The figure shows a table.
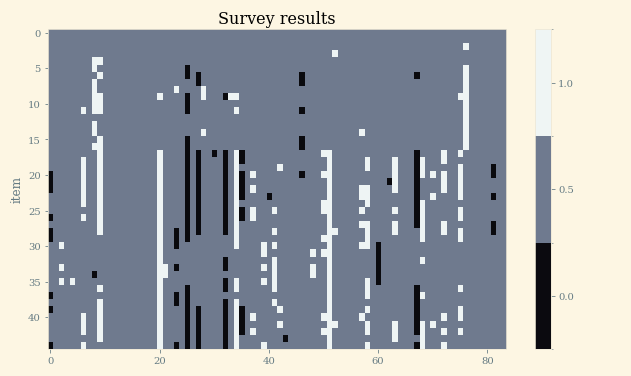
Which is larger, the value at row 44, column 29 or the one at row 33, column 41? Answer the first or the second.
the second
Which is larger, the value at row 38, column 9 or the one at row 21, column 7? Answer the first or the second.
the first
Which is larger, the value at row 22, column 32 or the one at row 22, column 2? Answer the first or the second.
the second
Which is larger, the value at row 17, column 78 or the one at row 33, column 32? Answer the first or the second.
the first
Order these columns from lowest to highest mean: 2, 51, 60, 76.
60, 2, 76, 51
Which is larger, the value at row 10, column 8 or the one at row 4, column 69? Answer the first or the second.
the first
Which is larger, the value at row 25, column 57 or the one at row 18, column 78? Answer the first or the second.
the first
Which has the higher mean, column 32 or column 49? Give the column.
49
